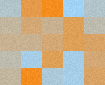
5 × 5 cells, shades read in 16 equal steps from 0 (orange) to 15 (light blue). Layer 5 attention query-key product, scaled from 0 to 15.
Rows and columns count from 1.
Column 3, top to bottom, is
0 8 6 4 13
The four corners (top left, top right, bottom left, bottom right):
12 12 9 5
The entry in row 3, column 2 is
8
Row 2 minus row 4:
-1 -8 4 -10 4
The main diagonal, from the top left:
12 6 6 14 5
